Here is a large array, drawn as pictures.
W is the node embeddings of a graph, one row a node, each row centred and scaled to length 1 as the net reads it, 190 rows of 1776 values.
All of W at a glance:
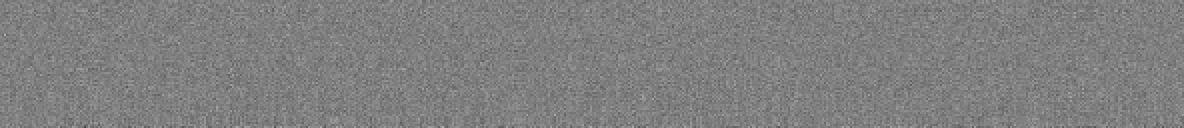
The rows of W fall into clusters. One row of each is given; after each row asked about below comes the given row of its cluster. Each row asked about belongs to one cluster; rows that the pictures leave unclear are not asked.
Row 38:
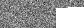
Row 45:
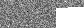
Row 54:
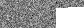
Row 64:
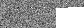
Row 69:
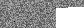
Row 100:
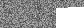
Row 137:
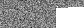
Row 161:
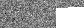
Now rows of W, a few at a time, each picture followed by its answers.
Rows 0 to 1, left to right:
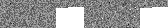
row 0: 64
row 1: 137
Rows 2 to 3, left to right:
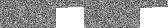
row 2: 137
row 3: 137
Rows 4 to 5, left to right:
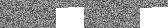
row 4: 161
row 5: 100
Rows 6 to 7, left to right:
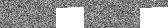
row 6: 100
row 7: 38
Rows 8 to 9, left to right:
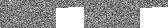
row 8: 69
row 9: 38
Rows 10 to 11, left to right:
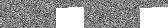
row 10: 38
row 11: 54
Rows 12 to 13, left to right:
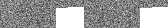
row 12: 69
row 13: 54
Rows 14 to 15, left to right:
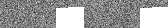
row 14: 137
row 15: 69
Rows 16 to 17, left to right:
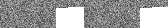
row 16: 69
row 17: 69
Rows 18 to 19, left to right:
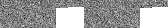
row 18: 137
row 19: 137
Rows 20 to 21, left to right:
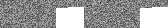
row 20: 100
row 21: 69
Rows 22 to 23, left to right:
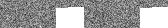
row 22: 54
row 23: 54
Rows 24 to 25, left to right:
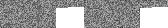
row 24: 100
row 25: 137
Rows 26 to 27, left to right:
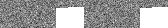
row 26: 137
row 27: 38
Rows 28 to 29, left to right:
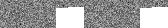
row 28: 54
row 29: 38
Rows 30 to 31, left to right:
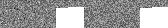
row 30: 137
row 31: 69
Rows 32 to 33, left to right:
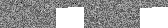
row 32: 38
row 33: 161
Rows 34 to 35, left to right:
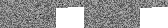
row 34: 45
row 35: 45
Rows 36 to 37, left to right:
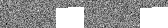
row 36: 69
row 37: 100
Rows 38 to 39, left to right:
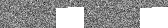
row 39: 161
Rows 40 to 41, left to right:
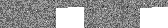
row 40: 161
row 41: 100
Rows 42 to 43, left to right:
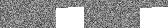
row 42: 69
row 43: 161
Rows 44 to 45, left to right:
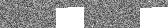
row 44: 54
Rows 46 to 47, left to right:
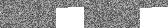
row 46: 100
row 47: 54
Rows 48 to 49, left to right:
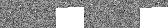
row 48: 161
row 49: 38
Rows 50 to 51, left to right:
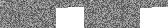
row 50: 54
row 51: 100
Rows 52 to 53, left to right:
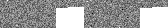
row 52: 100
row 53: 64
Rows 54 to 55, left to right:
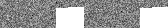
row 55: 64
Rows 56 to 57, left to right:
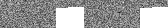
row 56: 69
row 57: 137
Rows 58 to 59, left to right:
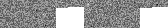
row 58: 161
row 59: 64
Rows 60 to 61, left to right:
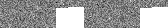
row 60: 137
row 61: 100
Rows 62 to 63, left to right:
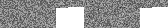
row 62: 137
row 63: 64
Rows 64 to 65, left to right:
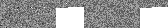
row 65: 38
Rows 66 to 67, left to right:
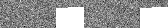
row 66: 45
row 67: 38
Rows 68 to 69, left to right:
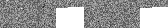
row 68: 100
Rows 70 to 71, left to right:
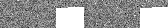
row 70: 161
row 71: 45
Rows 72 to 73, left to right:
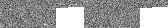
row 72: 137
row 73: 64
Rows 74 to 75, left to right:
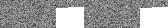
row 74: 100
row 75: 45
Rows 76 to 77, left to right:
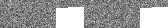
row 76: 69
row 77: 100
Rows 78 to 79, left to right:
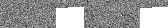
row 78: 64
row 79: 69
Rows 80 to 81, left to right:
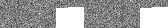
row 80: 54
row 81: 100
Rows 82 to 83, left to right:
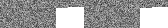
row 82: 161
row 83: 38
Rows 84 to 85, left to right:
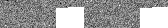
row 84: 100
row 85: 64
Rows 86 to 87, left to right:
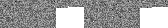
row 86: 161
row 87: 161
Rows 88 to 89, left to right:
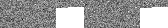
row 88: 161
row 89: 100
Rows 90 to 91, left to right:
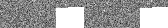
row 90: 54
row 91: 64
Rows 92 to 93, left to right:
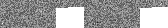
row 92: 64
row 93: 45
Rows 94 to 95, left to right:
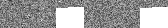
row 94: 161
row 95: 54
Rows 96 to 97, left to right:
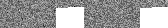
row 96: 161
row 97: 45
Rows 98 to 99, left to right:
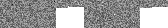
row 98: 161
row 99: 54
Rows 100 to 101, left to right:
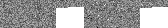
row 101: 161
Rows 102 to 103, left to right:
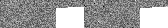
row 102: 69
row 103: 69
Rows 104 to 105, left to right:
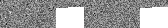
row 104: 69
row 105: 69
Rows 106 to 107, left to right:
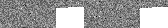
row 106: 137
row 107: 161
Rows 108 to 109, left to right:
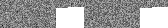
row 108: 38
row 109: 64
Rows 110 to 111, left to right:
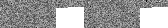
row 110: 45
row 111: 100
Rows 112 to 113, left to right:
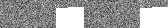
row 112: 100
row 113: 69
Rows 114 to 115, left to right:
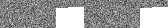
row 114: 64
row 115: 137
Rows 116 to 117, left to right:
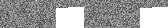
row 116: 69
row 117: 64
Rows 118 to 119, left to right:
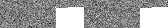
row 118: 54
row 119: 161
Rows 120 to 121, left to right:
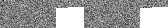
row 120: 45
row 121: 69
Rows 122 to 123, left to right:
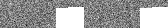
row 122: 69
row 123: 54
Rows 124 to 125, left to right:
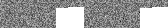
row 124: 64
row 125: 64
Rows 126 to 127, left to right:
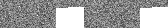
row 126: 69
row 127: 69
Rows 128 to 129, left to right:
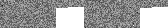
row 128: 45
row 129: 100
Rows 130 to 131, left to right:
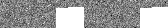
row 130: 64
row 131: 100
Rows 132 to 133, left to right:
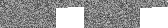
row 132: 45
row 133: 45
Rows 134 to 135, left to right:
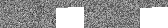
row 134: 100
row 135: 38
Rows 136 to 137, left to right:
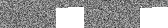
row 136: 54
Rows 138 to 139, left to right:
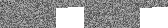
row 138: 45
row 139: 64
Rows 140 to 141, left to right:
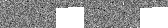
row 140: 64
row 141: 137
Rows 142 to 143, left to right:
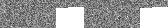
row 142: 64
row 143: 137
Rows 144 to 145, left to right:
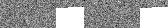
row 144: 64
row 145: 45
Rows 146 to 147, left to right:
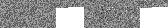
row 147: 54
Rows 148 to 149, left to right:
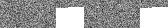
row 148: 54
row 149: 161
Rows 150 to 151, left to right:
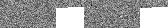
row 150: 45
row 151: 45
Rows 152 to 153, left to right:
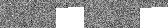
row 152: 64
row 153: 38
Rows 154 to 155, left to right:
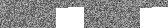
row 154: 64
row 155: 161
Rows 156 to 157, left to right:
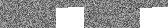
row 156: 54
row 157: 64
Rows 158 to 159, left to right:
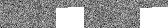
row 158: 100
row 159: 54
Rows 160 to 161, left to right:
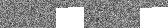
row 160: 64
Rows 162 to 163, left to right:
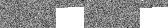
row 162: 54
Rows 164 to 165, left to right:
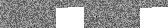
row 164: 54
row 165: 161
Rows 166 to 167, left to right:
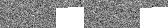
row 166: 45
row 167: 161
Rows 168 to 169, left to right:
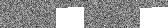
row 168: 38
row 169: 45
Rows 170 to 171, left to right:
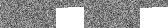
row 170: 54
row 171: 54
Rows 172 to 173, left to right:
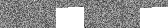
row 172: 54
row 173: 100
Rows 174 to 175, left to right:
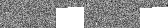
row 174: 38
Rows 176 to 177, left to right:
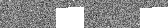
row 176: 69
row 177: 64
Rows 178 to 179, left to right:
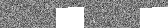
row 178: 38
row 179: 64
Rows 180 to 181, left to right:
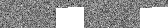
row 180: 38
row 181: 69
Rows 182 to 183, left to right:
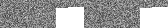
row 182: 64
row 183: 54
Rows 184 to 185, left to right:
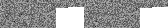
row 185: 64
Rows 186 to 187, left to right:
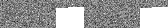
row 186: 64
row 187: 45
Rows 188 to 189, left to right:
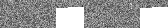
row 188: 45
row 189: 38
